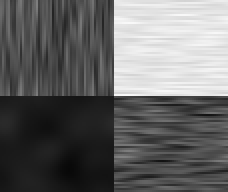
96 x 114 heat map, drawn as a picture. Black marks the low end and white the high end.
The table splits into 2 rows of 2 panels. Panel 1,1: low, streaked downward. Panel 1,2: very high, streaked across, faint in contrast. Panel 2,1: very low, smooth, faint in contrast. Panel 2,2: low, streaked across.
